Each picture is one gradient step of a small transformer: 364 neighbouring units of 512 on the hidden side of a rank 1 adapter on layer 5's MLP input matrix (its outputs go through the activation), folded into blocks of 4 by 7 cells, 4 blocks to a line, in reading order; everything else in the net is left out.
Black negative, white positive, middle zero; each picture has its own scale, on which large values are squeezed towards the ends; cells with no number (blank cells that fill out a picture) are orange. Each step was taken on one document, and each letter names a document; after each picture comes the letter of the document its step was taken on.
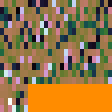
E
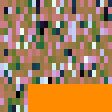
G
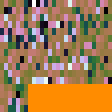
G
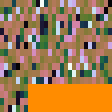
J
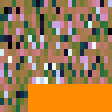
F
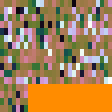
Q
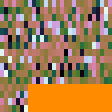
F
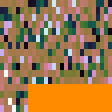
E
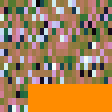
G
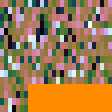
F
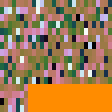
J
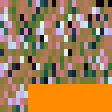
F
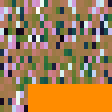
J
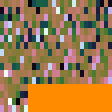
E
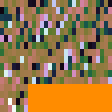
E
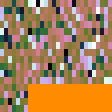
E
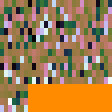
E
